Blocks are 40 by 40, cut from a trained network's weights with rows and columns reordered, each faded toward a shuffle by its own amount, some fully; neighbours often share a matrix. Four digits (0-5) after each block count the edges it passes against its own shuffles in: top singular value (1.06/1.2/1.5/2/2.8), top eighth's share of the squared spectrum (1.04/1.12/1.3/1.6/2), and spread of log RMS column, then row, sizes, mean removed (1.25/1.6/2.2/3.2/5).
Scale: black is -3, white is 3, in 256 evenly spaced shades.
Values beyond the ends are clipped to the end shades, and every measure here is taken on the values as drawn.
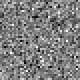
1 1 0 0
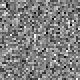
1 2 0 0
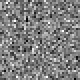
0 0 0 0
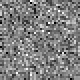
1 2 1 0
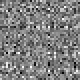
3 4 1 2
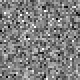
0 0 0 0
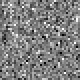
1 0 0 0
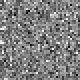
2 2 0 0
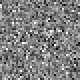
0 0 0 0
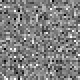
2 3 1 0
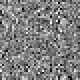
3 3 2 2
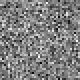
1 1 0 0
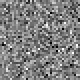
0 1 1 0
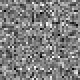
3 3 1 2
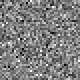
0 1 0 0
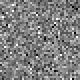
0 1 0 0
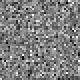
0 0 0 0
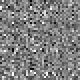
3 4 2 2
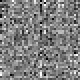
3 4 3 1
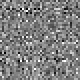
3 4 2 2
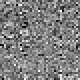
3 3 2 1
